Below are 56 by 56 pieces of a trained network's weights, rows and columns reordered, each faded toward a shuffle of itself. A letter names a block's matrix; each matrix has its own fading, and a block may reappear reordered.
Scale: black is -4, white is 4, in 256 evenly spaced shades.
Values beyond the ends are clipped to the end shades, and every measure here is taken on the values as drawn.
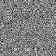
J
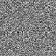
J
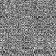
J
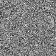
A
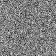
A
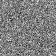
A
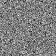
A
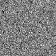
A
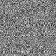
J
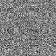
J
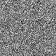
A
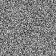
A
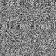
J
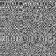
J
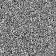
A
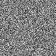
A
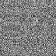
J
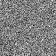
A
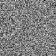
J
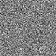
J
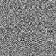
J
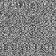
J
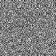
J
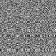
J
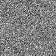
A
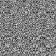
J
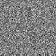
J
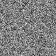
A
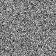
A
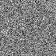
A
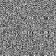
J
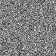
A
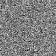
A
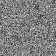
A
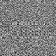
J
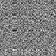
J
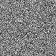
A
